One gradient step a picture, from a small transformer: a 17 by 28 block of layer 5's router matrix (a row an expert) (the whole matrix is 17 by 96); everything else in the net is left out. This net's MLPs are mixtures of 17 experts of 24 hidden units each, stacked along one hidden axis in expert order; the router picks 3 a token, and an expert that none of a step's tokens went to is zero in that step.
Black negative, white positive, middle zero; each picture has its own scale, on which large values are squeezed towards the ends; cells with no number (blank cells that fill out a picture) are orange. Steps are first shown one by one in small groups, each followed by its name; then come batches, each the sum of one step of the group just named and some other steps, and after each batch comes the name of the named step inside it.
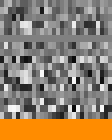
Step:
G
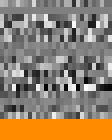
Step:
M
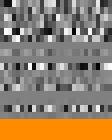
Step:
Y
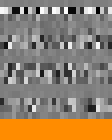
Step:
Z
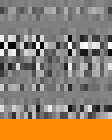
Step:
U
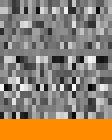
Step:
Z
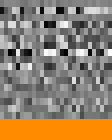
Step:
G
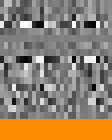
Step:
G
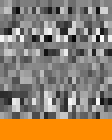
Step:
G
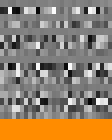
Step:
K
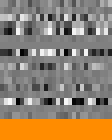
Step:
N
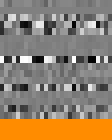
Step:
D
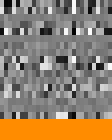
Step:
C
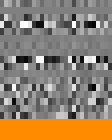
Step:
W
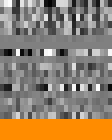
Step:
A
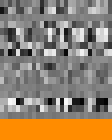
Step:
K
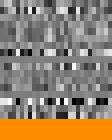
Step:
A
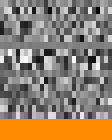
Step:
D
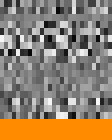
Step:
C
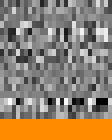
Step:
W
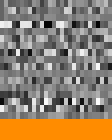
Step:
W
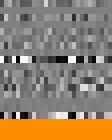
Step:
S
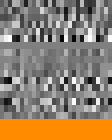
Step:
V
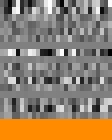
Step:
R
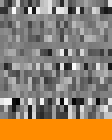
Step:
R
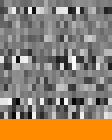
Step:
S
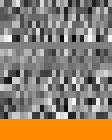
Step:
V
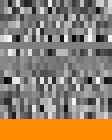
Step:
V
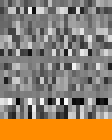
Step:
V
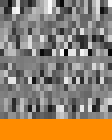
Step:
R
